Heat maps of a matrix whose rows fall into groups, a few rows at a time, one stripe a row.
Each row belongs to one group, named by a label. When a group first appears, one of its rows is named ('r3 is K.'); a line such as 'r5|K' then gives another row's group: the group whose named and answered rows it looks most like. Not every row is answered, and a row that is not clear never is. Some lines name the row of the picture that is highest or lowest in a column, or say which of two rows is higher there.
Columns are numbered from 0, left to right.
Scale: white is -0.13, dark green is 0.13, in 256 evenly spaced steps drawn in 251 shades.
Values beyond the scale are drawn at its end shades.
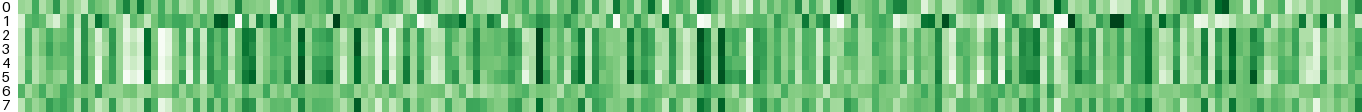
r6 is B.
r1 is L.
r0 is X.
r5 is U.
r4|U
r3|U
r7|U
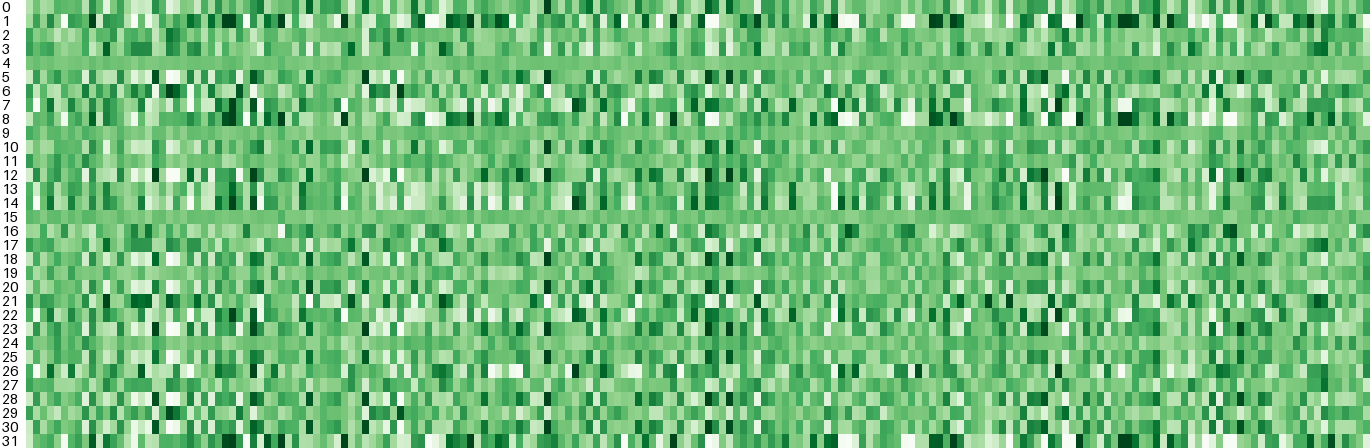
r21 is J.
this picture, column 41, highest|21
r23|U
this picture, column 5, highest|16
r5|U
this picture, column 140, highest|21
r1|L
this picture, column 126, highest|16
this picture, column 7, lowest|26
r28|U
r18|U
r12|U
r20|U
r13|B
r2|J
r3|J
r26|B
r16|X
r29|J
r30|U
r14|B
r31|L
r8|L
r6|J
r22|B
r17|J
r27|J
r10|U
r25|U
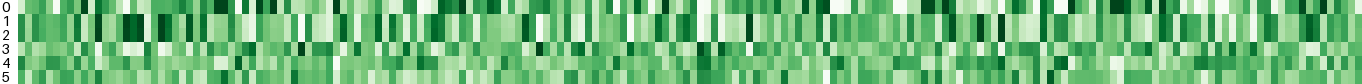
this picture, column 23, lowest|5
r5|B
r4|X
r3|U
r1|J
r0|L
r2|J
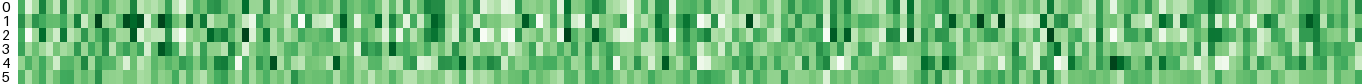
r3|J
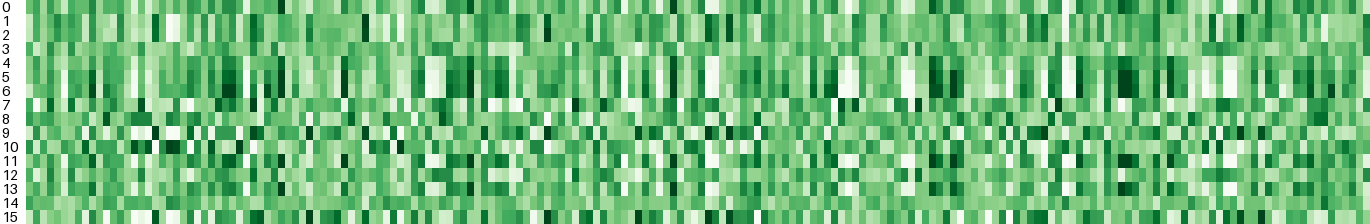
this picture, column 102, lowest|10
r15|U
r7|B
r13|L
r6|L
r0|L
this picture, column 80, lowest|8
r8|J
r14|J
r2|U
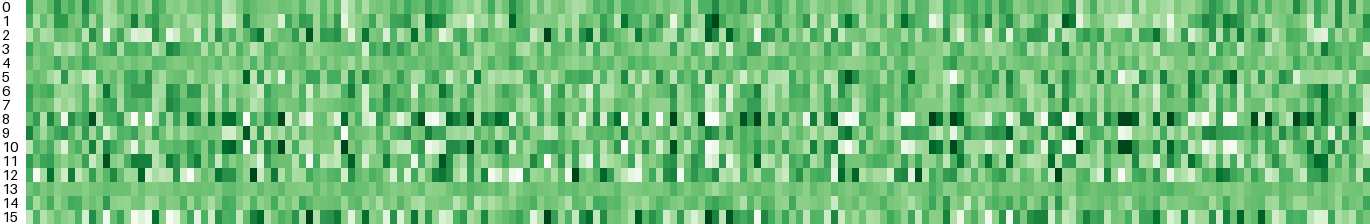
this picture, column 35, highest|12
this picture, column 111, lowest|8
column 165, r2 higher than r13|Yes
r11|J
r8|L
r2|U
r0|X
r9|X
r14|B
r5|X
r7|J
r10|L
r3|J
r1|X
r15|U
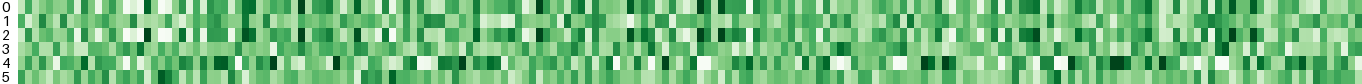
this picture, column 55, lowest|3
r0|U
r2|U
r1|B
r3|X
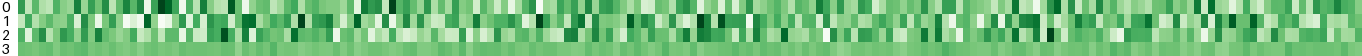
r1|U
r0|J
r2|B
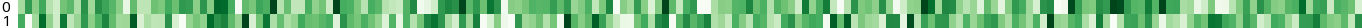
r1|B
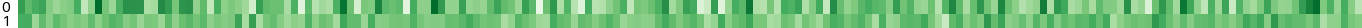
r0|J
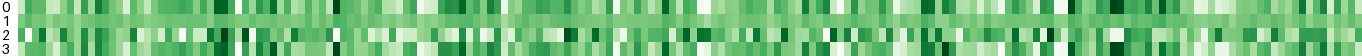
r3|L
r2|B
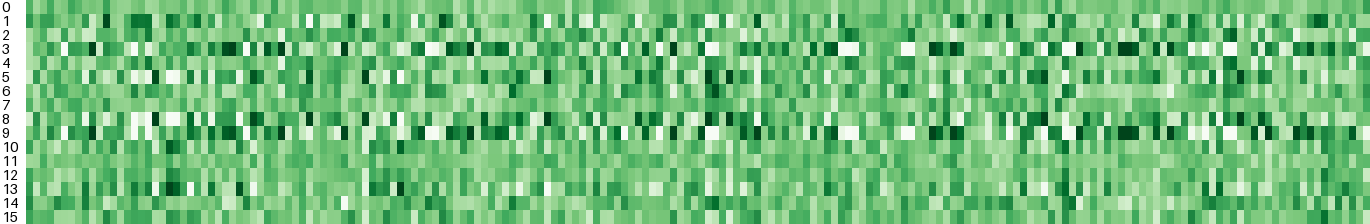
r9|L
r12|J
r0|B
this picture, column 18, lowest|13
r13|J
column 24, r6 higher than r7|No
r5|U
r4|X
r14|X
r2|X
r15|J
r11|X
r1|J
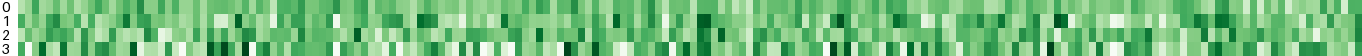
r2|U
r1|X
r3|B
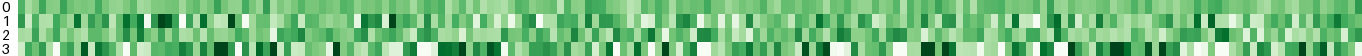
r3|L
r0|B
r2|X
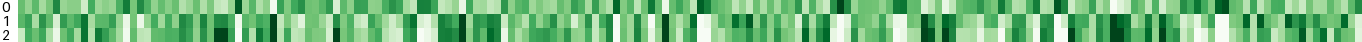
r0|X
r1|L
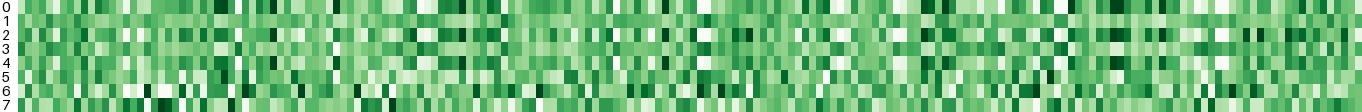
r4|L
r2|L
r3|X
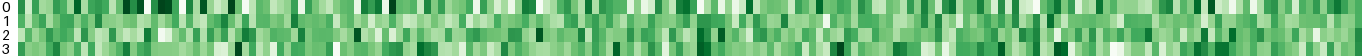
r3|X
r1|B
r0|J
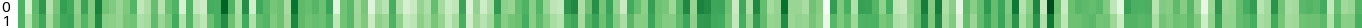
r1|B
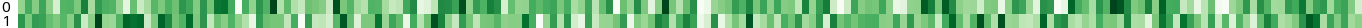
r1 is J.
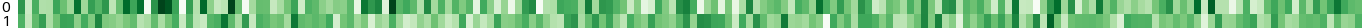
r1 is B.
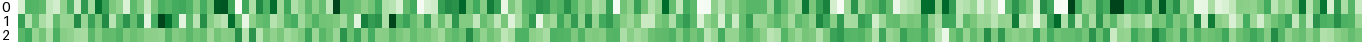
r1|J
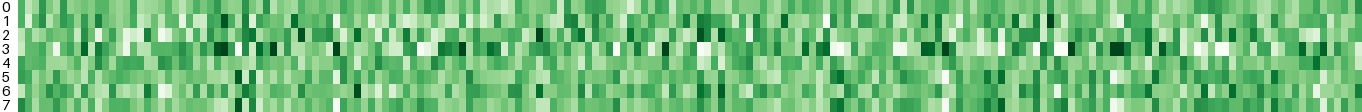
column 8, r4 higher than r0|Yes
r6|U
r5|X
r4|J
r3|L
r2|U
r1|B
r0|B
